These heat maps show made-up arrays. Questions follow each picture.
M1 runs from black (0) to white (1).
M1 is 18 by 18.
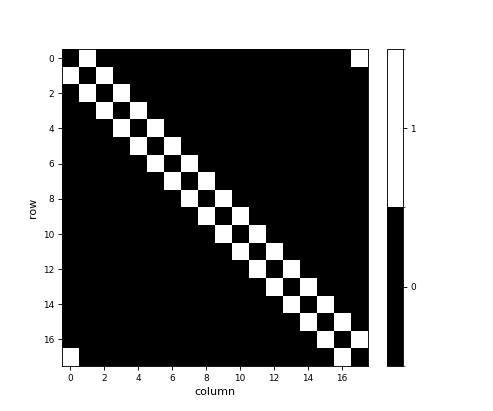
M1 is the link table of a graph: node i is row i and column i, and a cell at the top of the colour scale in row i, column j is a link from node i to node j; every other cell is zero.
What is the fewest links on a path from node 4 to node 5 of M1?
1
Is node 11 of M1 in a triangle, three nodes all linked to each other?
no
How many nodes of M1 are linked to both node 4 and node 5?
0
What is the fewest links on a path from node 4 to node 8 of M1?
4
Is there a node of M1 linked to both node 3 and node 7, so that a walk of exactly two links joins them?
no
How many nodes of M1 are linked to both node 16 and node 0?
1
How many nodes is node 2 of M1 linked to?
2
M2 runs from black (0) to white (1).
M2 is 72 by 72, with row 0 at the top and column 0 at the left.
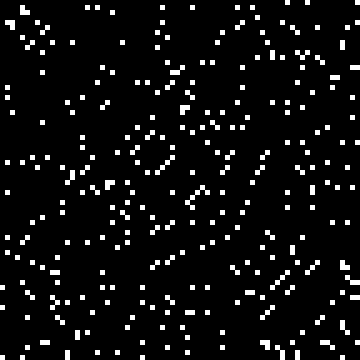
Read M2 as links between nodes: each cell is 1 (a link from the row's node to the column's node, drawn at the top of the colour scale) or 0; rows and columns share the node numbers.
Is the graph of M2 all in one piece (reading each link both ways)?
yes
